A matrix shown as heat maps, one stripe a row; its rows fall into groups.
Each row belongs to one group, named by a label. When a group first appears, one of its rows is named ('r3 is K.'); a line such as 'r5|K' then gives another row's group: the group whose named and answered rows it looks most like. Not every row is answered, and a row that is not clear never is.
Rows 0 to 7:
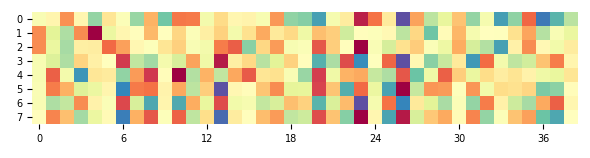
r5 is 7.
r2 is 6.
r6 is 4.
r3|4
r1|6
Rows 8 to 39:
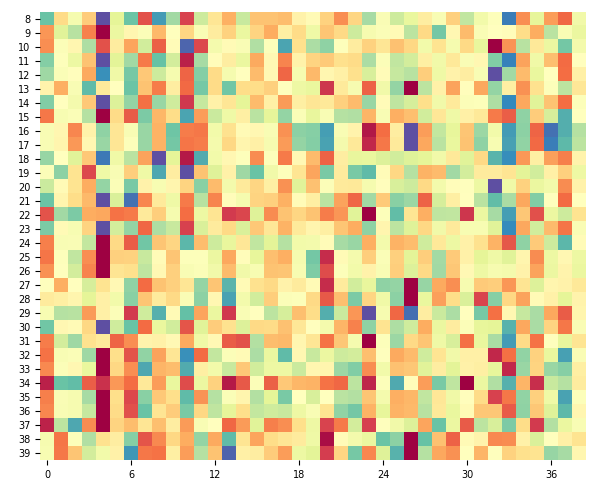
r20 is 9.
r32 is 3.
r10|3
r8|9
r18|9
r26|6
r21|9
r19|4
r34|6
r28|7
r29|4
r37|6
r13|7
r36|3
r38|7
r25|6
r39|7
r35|3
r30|9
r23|9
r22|6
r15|3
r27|7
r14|9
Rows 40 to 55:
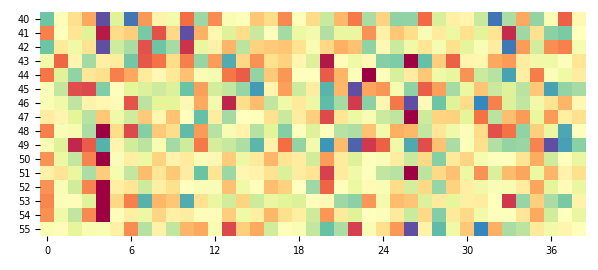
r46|4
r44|6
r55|4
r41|3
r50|6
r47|7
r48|3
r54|6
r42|9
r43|7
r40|9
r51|7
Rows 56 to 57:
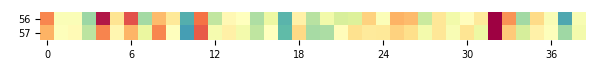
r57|3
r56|3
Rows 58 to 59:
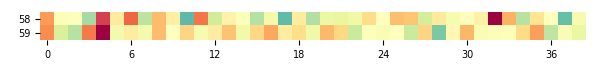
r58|3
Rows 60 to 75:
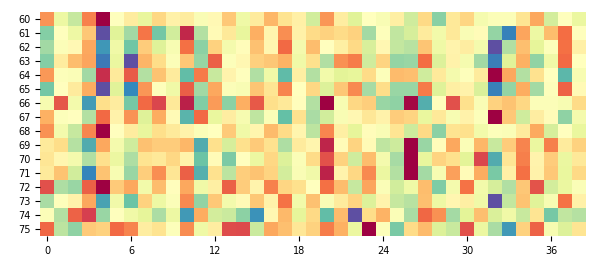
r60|6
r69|7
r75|6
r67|3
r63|9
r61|9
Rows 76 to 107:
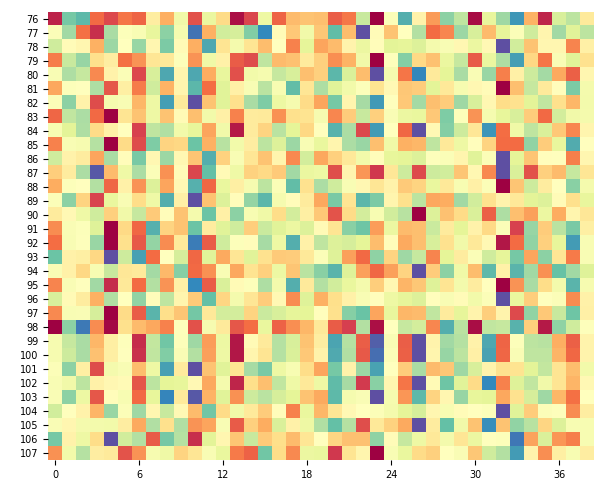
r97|3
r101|4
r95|3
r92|3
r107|6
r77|4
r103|4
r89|4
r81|3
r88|3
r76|6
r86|9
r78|9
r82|4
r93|9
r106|9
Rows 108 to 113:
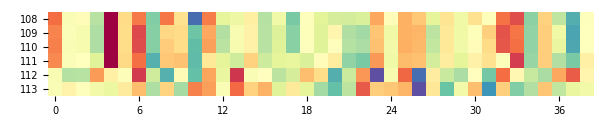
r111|3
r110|3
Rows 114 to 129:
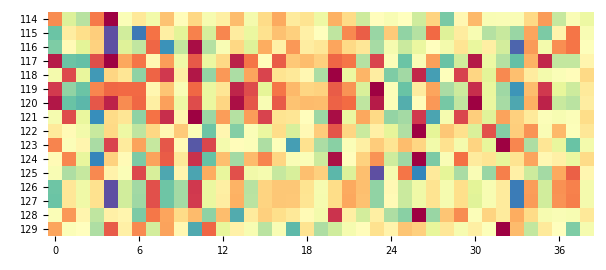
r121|7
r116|9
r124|7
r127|9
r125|4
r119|6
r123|3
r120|6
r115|9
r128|7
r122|7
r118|7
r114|6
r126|9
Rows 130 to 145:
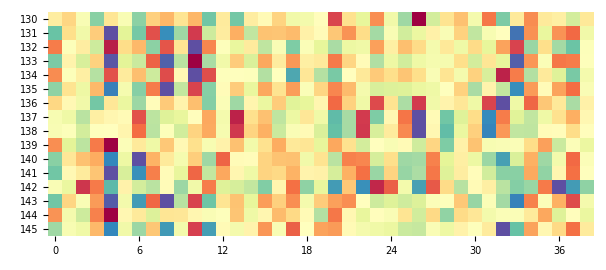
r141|9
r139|6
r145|9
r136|7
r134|3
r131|9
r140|9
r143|9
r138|4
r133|9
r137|4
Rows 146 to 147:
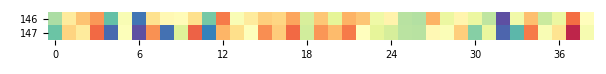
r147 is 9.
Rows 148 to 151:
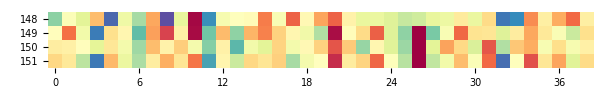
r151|7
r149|7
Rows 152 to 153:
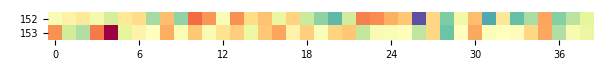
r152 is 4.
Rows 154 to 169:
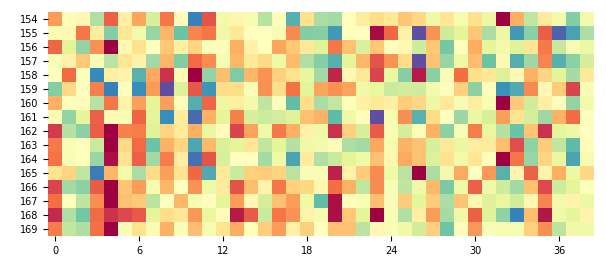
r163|3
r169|6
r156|6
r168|6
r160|3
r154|3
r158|7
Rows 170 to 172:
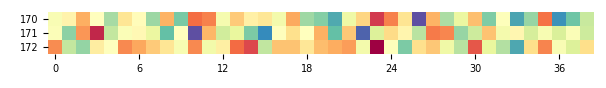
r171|4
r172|6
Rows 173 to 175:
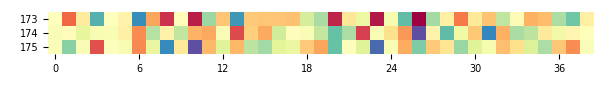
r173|7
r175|4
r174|4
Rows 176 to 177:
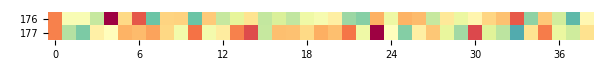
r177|6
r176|3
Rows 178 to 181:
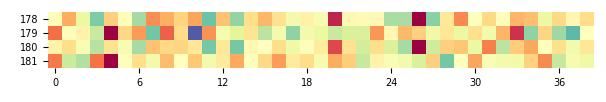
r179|3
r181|6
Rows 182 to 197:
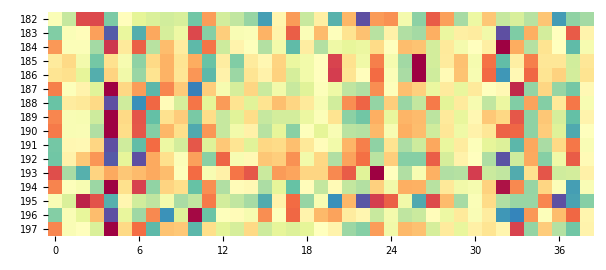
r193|6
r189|3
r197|3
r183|9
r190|3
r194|3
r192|9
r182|4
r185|7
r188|9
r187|3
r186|7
